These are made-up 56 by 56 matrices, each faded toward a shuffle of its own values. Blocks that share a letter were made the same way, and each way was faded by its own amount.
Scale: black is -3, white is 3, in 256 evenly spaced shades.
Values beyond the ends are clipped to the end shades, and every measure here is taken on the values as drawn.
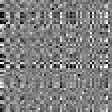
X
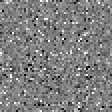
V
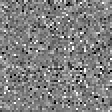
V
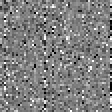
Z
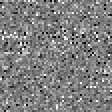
V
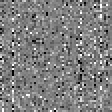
Z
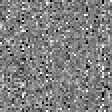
Z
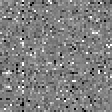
V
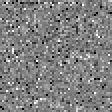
V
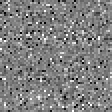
V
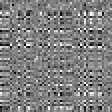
X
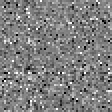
V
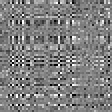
X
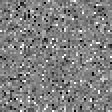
V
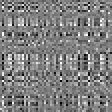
X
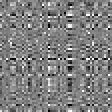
X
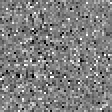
V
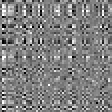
X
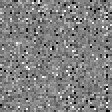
V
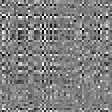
X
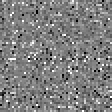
V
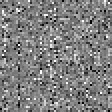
Z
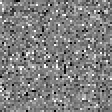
V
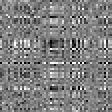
X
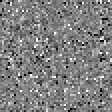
V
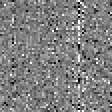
Z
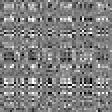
X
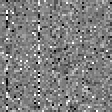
Z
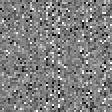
Z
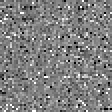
V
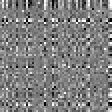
X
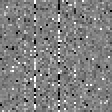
Z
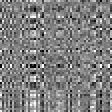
X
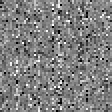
Z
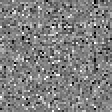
V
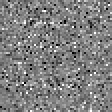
V
